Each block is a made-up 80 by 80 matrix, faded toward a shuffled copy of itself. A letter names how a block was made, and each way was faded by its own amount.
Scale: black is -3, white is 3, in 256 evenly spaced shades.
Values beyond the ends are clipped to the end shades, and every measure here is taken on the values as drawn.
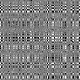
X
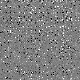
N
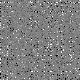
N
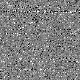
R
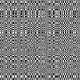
X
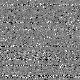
R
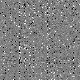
N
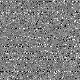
R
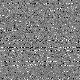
R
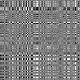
X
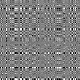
X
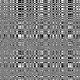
X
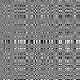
X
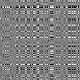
X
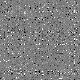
N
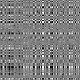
X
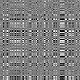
X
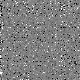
N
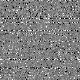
R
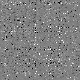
N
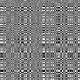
X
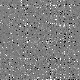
N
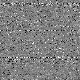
R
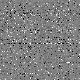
N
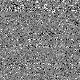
R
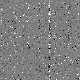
N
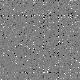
N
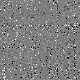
N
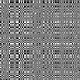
X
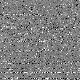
R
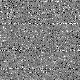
R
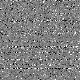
R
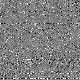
R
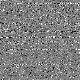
R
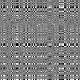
X
